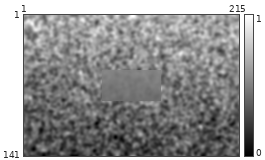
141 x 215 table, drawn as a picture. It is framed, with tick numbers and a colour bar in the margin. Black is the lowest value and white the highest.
No lone cell stands out from its neighbours. The centre is the calmest part. There is an overall slope up to the top. The texture is blotchy. Overall the values sit about 50% of the way up the scale. An odd patch, calmer than its surroundings, sits in the centre. There are no regular stripes. No row or column stands out. The values follow a bell shape.
